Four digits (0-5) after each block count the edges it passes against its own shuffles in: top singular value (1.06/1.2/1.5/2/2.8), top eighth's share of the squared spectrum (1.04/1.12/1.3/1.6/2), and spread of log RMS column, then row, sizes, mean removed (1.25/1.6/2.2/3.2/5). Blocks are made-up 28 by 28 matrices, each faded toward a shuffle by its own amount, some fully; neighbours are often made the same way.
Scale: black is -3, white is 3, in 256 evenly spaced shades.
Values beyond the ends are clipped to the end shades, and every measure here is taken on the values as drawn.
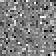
2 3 1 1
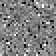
0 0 0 0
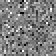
0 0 0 0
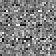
1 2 0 2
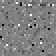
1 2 0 0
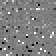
0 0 0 0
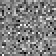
2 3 1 0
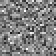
3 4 1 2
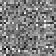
3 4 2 2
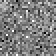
0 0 0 0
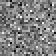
1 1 0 0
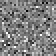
0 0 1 0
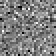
1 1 0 0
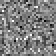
0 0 0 0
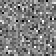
0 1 0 0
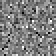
0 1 0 0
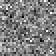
0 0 0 0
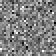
0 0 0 0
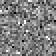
1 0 0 0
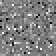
2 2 0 0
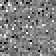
1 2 1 0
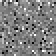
0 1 0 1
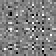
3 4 2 1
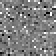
1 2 0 2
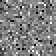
0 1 0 0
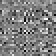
3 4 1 3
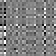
4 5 3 3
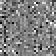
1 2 2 0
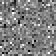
0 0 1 0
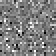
1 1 1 1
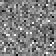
0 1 0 0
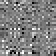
4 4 2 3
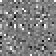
3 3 2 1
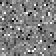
1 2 0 0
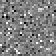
0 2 0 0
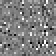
3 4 2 1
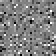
3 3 1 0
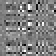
4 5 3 3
